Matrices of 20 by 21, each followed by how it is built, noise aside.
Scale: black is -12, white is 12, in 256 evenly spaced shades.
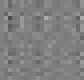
low rank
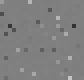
sparse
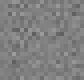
low rank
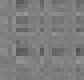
low rank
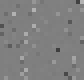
sparse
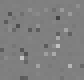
sparse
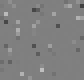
sparse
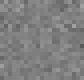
low rank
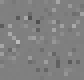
sparse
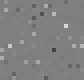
sparse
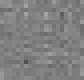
low rank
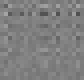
low rank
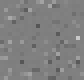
sparse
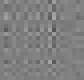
low rank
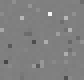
sparse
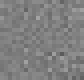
low rank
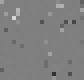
sparse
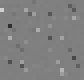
sparse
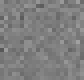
low rank
